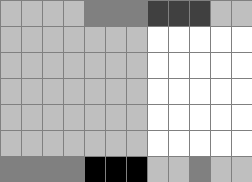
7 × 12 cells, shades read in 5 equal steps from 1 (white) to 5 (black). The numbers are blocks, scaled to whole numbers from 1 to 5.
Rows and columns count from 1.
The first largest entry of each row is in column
8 1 1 1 1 1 5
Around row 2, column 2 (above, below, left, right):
2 2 2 2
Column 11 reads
2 1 1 1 1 1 2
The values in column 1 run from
2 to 3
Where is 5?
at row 7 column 5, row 7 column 6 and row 7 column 7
